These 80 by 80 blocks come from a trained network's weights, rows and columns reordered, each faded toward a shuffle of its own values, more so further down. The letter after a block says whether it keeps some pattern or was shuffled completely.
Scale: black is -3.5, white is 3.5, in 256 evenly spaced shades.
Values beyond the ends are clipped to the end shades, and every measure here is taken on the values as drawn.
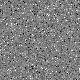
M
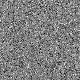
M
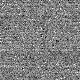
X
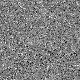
X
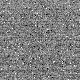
X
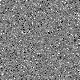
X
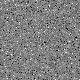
M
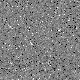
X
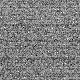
X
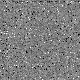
X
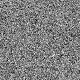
M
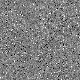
X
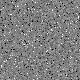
M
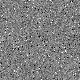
M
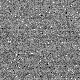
X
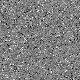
X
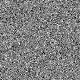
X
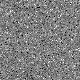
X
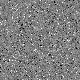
M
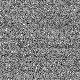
X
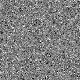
X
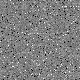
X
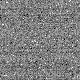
X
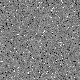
M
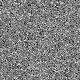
M
